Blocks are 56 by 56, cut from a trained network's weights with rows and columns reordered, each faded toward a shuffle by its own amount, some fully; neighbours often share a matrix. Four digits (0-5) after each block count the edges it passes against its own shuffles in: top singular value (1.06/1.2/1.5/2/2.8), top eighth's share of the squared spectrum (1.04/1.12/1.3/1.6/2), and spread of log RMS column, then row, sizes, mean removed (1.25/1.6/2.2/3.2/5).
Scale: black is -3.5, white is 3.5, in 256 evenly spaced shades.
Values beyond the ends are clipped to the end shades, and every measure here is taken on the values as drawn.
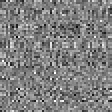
4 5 1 3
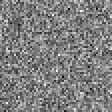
0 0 0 0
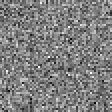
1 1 0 0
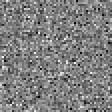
1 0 0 0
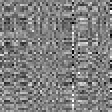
4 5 3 3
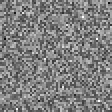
1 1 0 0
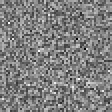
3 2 0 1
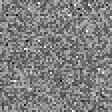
1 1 0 0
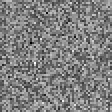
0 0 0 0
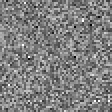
2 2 0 0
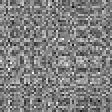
4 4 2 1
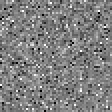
2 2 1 0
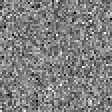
3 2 0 0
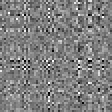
4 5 3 3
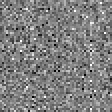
3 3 1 1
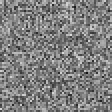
1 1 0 0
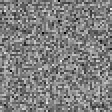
2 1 0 0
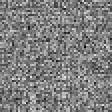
3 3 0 0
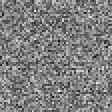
2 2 0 0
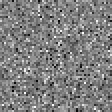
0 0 0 0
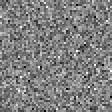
1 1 0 0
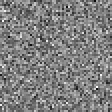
2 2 0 0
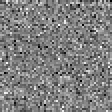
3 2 0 1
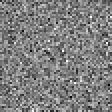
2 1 0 0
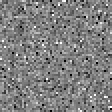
0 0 0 0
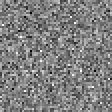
2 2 0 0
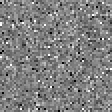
0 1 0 0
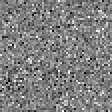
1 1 0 0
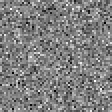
1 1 0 0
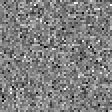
1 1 0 0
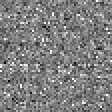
2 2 0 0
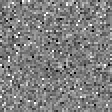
1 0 0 0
